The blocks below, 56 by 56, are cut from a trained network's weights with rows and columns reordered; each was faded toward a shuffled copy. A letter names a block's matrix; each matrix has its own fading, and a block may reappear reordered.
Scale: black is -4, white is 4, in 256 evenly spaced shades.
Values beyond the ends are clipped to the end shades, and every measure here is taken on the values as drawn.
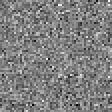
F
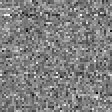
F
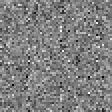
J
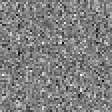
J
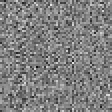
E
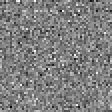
F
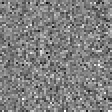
F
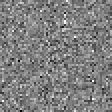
J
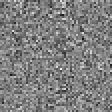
E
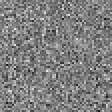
E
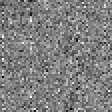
J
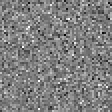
J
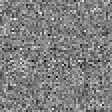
F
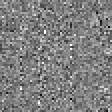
J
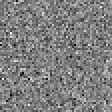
F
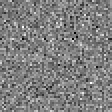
F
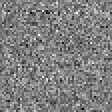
F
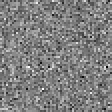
F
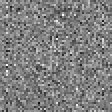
J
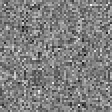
E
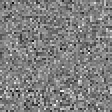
F
